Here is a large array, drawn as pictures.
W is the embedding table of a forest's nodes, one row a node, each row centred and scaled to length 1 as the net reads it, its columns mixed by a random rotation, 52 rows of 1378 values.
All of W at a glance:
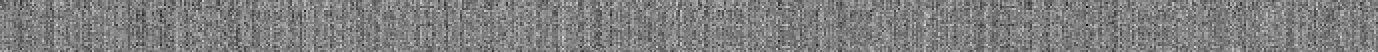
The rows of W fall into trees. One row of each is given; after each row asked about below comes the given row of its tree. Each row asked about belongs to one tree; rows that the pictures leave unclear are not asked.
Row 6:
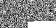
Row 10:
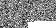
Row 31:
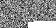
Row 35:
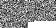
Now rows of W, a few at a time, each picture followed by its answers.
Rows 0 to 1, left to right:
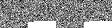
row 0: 31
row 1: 6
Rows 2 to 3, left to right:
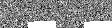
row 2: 31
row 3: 31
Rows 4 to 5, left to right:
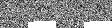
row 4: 31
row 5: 31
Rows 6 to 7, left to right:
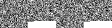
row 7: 6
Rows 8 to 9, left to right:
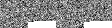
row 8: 31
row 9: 31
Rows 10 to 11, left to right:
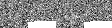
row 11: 10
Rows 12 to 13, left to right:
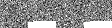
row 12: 6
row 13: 10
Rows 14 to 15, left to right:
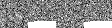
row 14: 10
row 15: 10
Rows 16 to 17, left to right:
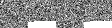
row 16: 35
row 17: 10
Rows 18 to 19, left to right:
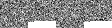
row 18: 35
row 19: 10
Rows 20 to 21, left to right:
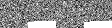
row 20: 10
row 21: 31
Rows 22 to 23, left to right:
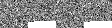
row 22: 31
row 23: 35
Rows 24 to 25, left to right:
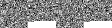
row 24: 6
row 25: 6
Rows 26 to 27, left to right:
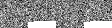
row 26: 31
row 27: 10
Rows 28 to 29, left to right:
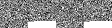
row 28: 10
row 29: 6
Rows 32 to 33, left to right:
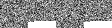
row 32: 35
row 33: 10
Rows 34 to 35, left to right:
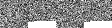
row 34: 10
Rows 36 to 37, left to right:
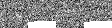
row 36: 10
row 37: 31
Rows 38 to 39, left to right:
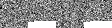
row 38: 35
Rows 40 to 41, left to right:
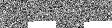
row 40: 6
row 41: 31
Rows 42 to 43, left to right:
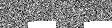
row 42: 10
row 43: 31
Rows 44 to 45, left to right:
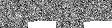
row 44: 10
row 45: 10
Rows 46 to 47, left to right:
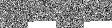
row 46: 6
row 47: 6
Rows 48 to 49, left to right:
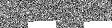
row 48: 31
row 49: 35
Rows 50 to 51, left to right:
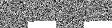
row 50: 35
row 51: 6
